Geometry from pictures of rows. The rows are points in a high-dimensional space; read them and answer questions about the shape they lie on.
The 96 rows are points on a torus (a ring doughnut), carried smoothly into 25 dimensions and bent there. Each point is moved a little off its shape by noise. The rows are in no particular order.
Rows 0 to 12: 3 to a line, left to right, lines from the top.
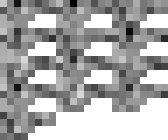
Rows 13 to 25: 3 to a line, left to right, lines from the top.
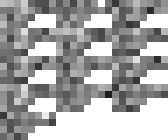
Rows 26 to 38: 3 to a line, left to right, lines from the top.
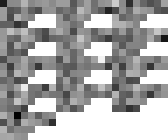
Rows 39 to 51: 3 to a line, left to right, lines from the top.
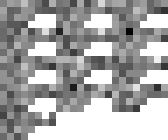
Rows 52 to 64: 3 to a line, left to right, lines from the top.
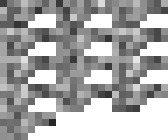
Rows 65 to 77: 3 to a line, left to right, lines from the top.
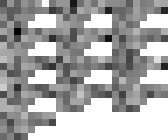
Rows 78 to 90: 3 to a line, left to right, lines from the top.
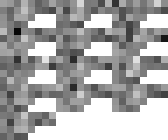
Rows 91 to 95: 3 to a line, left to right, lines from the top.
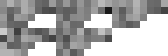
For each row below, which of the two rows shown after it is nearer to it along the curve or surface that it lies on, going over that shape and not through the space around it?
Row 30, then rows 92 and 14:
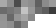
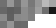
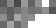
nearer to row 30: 92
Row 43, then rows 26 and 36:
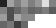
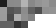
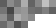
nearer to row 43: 26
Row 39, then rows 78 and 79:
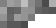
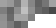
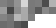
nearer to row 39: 78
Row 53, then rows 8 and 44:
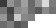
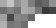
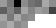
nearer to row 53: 44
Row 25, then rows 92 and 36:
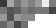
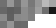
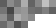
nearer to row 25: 92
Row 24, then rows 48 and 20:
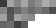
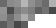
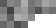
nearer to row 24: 48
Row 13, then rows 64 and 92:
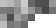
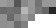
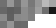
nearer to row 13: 64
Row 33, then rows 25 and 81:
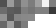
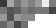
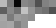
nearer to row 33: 25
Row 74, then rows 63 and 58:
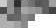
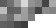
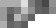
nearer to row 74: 58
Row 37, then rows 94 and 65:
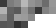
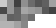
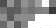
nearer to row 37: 65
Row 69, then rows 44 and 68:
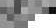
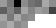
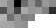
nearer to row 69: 68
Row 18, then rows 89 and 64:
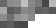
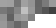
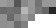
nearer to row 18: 89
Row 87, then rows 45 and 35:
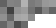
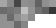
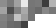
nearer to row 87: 35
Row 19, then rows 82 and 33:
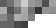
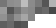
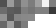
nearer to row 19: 82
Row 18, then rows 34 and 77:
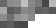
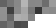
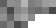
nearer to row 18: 77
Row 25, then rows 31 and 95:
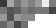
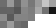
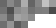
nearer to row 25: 31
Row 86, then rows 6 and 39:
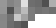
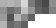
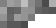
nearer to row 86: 6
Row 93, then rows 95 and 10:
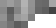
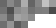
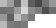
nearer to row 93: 10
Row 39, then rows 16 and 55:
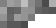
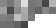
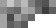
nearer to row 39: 55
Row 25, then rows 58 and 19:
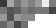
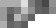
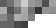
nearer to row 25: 19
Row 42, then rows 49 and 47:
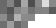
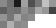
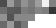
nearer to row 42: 49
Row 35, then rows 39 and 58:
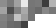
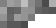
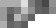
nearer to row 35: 58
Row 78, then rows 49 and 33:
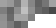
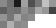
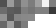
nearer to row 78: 49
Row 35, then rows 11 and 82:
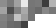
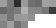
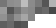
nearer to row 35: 82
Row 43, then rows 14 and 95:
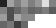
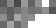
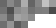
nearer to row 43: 14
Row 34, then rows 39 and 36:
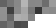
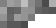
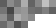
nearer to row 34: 36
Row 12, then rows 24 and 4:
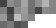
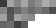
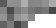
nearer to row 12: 4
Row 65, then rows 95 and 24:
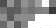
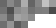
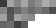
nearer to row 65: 24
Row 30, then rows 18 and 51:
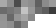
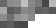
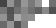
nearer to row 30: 18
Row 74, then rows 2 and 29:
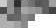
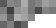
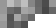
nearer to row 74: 29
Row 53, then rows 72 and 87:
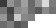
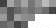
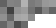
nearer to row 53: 87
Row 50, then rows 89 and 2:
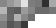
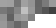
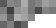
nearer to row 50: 89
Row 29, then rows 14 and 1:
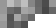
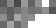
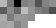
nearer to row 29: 1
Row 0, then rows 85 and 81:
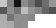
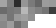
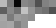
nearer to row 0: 81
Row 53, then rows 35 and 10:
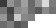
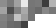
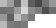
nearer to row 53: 35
